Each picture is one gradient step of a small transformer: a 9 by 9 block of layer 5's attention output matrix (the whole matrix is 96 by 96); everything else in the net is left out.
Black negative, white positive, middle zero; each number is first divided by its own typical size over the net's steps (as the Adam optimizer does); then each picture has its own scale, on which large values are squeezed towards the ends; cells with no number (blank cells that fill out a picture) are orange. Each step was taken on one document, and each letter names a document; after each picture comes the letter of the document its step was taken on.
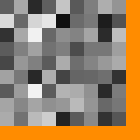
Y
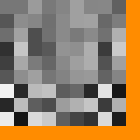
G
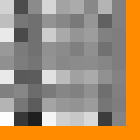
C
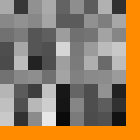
Y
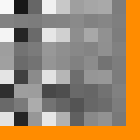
C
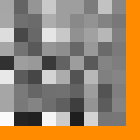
C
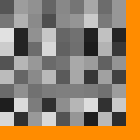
G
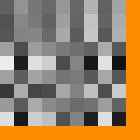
G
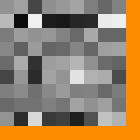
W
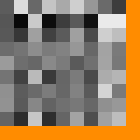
W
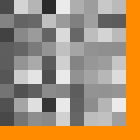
Y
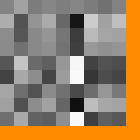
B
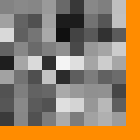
Y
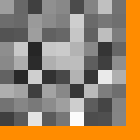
W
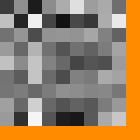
W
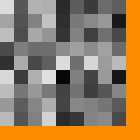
Y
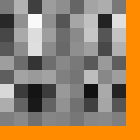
B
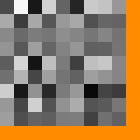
B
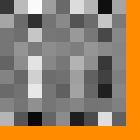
B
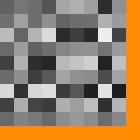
G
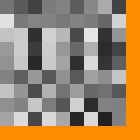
W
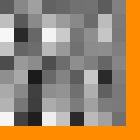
C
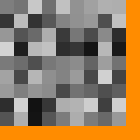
G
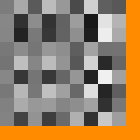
W
